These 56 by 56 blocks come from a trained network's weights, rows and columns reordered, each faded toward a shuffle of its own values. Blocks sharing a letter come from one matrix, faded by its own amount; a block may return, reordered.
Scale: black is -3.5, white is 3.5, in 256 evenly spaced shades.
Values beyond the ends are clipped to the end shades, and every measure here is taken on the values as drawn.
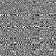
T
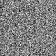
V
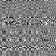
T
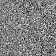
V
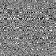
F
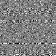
F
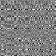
T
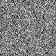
V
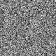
V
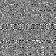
F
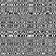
T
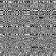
T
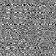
F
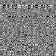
F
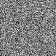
V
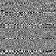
T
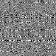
F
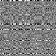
T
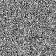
V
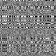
T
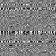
T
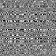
T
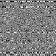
F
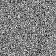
V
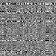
T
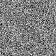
V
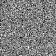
V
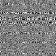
T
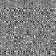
F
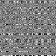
T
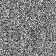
V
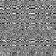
T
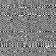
T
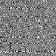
F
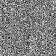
V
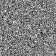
V
